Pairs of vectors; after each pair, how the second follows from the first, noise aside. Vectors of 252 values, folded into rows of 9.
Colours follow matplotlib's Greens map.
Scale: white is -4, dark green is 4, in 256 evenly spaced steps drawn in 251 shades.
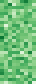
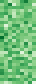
copied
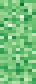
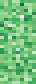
copied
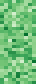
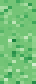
partly zeroed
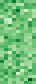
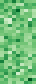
copied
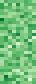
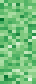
copied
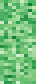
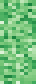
copied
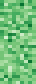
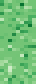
partly zeroed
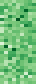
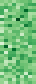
copied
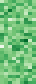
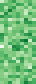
copied
